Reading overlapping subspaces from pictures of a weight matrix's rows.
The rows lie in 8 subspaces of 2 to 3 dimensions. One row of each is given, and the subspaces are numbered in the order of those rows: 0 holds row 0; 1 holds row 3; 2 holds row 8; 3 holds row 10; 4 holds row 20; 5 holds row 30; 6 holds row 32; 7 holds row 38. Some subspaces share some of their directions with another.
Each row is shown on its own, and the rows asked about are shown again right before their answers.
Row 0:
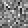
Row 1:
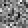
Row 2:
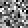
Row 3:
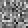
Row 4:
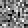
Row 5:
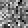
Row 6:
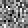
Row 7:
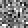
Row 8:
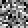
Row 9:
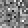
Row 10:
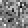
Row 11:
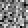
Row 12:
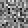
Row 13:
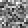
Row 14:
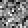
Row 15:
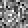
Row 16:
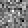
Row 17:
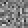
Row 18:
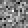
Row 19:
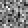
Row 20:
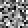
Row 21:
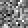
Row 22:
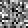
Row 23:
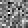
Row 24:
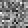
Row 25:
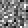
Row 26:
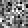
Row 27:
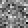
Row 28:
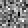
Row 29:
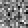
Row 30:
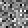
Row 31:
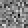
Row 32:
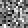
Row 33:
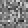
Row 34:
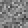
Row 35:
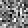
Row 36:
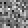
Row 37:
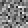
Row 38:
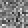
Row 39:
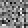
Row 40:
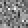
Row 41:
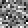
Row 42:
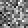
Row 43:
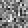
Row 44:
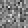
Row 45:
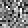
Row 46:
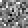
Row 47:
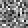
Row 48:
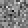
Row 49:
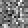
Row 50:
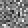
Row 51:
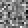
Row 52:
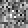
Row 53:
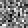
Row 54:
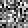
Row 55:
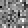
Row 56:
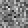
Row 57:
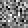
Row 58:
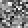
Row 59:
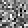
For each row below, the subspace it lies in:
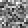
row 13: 3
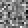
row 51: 4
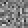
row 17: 7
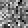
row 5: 6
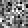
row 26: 1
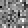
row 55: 0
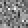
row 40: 4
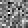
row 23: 1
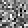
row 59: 5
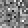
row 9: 4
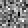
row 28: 0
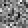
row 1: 5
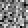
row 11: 4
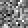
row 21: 6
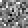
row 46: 3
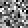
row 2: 4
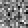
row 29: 4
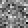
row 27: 2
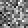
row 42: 6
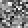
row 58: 1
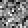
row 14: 3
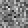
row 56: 7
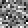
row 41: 2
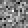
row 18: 3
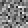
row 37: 2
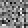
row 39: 7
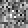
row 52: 7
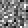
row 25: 4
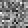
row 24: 1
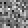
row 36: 4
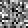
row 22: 1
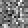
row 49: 6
